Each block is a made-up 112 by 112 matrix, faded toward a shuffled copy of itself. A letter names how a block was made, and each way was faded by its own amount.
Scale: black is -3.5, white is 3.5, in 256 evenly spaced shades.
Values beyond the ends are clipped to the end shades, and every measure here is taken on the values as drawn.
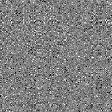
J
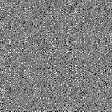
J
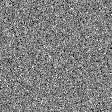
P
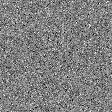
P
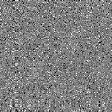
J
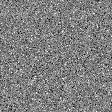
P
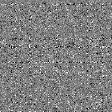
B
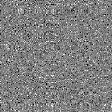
J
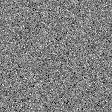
P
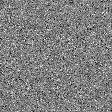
P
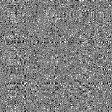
J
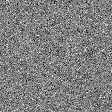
P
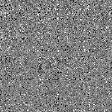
B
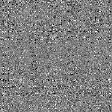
B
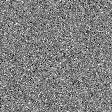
P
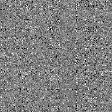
B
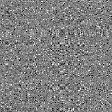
J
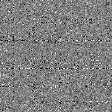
B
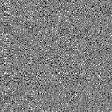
J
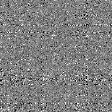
B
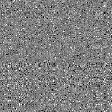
J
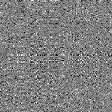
J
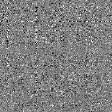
B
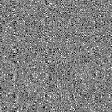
J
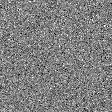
P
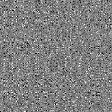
J
